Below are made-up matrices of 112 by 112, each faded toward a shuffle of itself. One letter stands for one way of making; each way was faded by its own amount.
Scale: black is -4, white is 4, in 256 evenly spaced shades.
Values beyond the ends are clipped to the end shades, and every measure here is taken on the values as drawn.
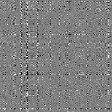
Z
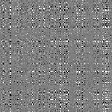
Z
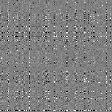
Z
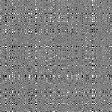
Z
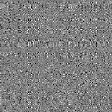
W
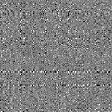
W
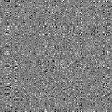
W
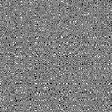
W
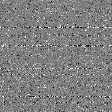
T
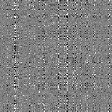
Z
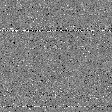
T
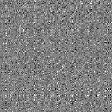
W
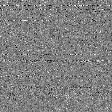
T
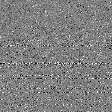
T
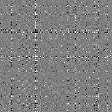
Z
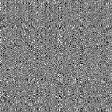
W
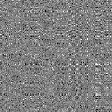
W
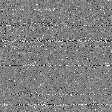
T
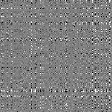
Z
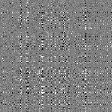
Z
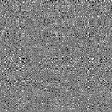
W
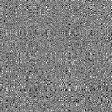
W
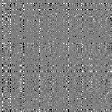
Z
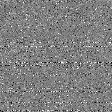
T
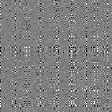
Z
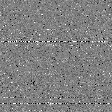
T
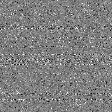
T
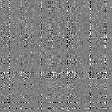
Z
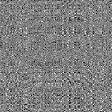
W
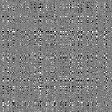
Z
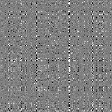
Z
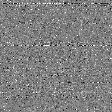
T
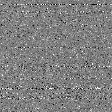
T
